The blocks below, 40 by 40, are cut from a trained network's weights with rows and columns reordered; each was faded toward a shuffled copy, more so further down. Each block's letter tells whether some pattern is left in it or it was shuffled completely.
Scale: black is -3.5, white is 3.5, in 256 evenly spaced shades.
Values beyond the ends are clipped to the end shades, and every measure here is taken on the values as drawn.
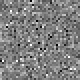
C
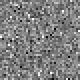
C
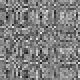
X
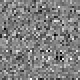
X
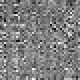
X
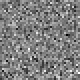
C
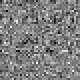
X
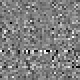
X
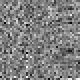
X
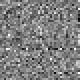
X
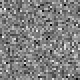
C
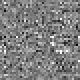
X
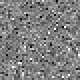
C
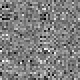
X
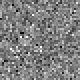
C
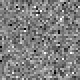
C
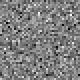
C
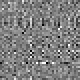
X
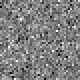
C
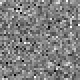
C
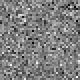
C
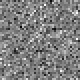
C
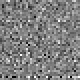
X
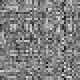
X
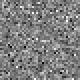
C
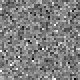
C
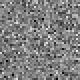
C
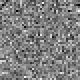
X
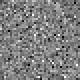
C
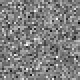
C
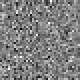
X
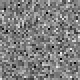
C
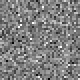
C
